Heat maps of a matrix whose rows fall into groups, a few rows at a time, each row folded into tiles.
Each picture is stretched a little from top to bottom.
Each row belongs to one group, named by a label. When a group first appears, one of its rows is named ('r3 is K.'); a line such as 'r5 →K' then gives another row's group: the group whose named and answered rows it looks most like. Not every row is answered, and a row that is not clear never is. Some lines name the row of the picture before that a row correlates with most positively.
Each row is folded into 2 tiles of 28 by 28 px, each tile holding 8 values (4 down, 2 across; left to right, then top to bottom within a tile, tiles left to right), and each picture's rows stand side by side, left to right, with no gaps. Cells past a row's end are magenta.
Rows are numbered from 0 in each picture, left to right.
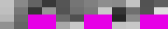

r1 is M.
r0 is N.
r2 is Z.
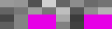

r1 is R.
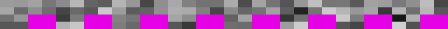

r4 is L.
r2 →N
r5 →M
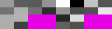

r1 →L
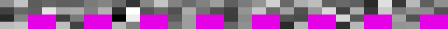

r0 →Z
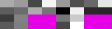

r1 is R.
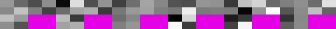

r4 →M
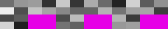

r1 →L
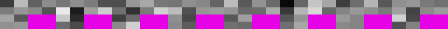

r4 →L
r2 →M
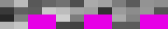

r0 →Z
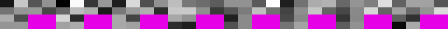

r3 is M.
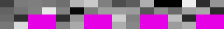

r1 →M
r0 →M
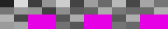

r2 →L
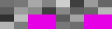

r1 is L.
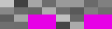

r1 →R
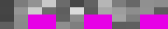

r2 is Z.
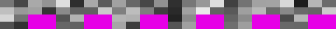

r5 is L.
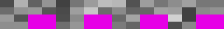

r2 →L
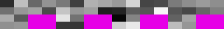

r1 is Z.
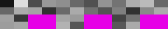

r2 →M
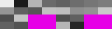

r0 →L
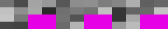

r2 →Z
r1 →M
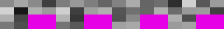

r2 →Z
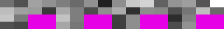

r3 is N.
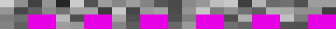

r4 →L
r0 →N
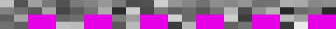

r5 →R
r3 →R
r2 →R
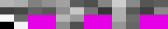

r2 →N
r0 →R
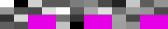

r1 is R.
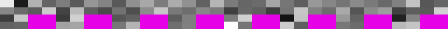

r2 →M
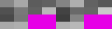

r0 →Z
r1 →Z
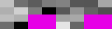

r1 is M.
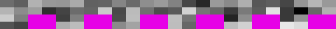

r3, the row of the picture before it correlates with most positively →1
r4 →Z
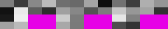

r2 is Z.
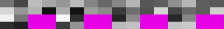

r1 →R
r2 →Z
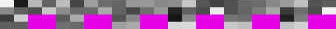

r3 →Z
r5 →Z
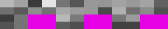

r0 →N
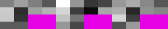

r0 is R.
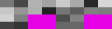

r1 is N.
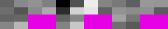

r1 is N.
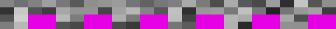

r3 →R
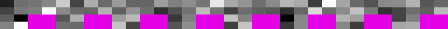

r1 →L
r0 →M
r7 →Z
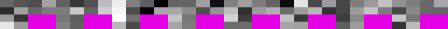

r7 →R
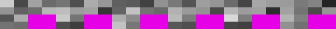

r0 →L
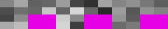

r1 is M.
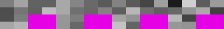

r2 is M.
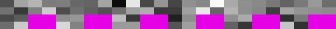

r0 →M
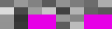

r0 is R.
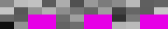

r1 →L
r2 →Z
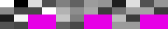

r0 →L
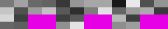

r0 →R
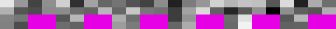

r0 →N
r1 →L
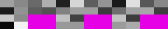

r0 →R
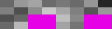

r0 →M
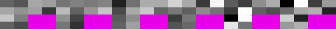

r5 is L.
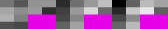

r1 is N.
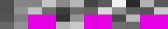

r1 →Z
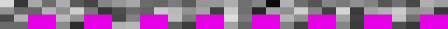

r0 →L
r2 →Z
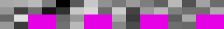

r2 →R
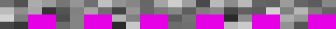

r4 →Z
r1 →N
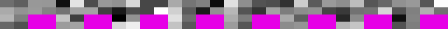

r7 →N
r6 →Z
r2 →Z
